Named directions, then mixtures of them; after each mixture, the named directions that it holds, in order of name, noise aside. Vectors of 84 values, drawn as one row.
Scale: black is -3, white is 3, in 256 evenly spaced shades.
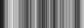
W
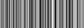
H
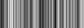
H, W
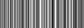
H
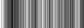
W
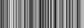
H, W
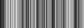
H, W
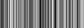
H, W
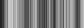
W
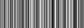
H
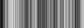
W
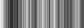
W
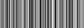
H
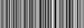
H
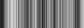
W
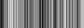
H, W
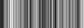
H, W
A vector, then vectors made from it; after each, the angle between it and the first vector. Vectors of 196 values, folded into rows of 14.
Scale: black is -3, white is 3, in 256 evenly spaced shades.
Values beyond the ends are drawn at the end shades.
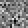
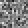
partly aligned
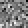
partly opposed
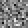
partly opposed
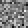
partly opposed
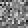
partly aligned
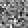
nearly opposite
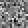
nearly parallel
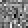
partly opposed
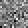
partly aligned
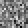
partly aligned
